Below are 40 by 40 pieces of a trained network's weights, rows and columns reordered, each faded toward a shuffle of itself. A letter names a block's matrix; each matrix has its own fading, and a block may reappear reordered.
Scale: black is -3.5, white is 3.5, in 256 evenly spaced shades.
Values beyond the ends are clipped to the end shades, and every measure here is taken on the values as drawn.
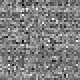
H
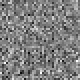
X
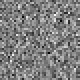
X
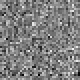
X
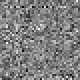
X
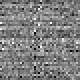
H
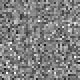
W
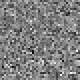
W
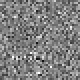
X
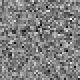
W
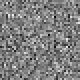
W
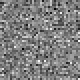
W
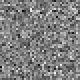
X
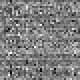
H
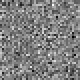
X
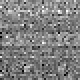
H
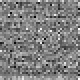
H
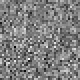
X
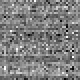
H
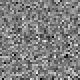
X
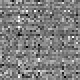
H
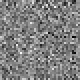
X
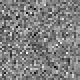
W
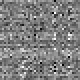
H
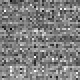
H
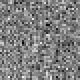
X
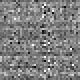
H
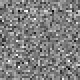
W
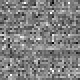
H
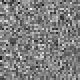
X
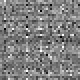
H
